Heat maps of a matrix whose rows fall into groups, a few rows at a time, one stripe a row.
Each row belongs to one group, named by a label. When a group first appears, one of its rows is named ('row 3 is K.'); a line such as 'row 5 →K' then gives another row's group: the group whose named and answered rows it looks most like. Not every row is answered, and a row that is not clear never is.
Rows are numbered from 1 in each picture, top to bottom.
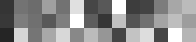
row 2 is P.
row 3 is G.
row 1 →P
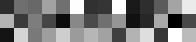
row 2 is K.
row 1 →P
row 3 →G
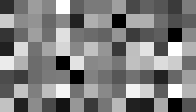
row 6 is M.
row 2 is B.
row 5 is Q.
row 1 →M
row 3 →M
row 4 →G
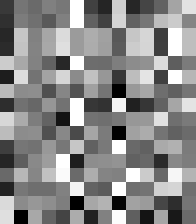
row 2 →P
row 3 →G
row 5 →Q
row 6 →G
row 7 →B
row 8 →P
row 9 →Q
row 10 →B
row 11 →P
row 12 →M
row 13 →G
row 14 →P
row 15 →B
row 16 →K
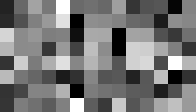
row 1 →M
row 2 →M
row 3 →B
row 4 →B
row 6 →K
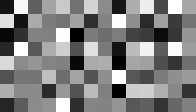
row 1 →G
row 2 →K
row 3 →M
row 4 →G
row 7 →B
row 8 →M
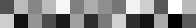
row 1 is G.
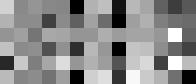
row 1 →B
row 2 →B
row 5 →G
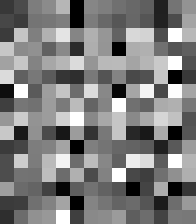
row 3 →G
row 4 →B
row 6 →K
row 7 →G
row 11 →M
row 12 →G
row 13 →P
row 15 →M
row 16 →M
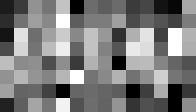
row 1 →M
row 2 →M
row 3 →G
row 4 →G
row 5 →B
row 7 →K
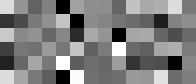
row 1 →Q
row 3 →B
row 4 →P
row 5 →M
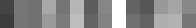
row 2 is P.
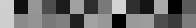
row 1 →K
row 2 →B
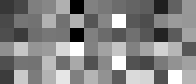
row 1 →M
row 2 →P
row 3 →M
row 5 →P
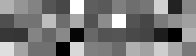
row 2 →P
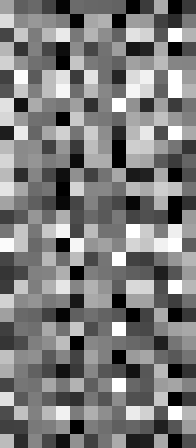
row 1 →K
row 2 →B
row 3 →G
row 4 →K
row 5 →Q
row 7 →G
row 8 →K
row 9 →Q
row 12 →B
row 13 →K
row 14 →Q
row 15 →K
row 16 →M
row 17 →G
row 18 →Q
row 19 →P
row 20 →M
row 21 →G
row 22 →B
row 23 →K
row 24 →P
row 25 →M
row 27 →K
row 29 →K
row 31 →M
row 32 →K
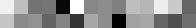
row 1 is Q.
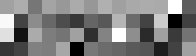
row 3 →K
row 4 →M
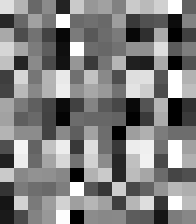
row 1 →Q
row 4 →Q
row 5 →K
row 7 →G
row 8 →K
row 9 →K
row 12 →G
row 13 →B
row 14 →P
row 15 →G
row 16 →M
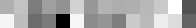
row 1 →Q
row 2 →Q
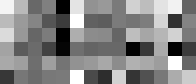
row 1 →Q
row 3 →Q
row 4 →K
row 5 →Q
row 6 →P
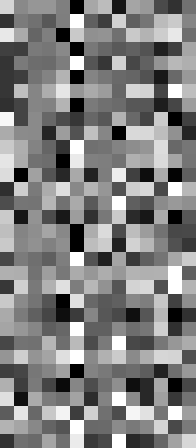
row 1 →B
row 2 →P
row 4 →M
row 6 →M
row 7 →G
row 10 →B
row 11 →Q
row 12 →Q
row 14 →G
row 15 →P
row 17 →B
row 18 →B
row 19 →P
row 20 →Q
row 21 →G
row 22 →Q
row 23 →K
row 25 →P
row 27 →M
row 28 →K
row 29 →K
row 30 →G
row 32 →P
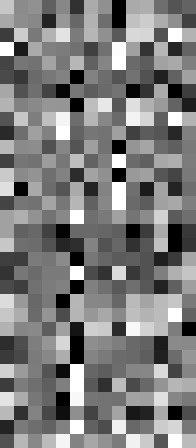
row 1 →B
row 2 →B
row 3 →G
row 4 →K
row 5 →P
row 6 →M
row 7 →K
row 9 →G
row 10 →M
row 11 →B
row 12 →P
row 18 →K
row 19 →M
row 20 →P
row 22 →Q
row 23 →Q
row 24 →B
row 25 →M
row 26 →M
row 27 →Q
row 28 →P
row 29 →Q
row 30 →K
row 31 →P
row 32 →G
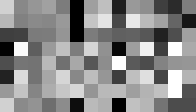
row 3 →M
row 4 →G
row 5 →P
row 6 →G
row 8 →B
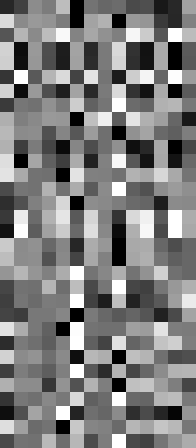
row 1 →M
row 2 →B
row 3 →G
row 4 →K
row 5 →K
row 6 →G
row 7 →K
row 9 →B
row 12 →K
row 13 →Q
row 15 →M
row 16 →G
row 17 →G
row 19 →B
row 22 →P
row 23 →M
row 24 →Q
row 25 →P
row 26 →B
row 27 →P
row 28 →B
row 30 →M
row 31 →Q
